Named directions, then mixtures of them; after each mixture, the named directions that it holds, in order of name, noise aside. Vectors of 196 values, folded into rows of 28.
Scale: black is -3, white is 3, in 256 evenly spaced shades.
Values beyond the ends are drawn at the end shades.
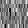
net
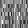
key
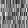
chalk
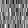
chalk, net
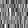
net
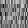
chalk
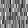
chalk, net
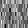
key, net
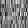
chalk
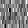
chalk, net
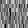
net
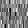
net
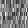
chalk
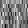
key, net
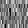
net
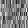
chalk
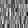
key, net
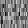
chalk, key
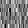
net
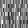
chalk, key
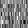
key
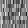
chalk, key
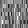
key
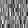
key, net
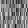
chalk, net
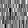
chalk, net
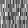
chalk, key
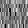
net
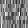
chalk, key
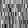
key, net
